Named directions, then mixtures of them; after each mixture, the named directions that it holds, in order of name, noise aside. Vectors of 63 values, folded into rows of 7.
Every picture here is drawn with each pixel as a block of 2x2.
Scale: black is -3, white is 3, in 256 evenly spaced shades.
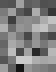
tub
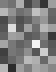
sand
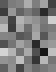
sand, tub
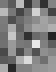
sand, tub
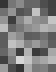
tub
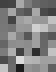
tub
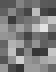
tub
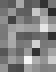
sand, tub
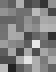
sand, tub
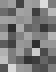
sand, tub
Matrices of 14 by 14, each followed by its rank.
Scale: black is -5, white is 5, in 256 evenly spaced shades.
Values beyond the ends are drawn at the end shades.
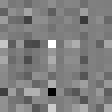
two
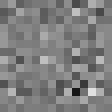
three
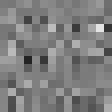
three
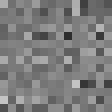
three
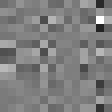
two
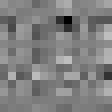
two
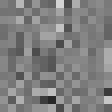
three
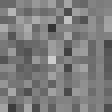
three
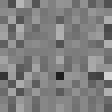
two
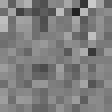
three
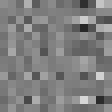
two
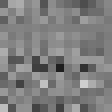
three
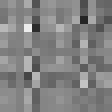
two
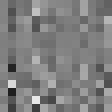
three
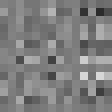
two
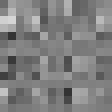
two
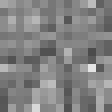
three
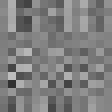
two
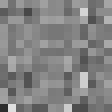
three
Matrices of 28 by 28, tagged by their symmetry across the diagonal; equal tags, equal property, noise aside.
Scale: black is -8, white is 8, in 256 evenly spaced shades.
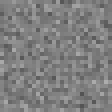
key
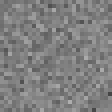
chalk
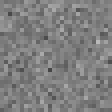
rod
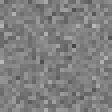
rod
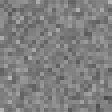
chalk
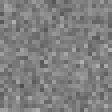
rod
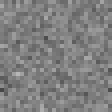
rod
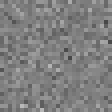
key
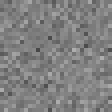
chalk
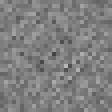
chalk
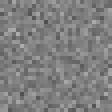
key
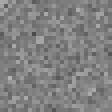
chalk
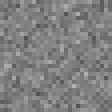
chalk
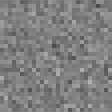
key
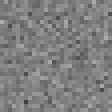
rod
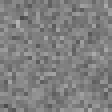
key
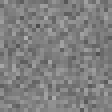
key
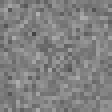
chalk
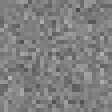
key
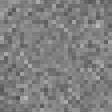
chalk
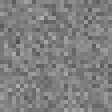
key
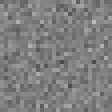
rod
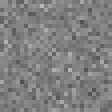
chalk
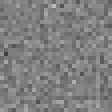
key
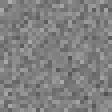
chalk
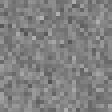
rod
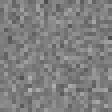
rod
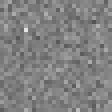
rod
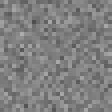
key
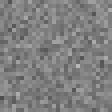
rod
